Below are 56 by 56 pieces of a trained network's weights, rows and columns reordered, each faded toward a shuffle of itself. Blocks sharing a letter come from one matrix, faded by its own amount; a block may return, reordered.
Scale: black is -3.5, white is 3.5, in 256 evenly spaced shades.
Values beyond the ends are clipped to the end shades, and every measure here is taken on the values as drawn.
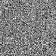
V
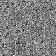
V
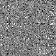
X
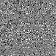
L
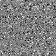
L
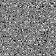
L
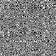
L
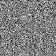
V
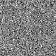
V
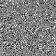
L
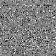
L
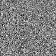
V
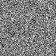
V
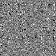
X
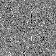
X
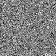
V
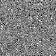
X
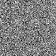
V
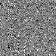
X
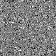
L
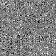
L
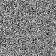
V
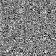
V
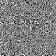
L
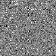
X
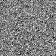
V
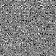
L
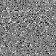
L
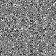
L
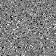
L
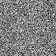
V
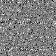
L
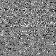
L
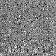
L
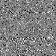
L
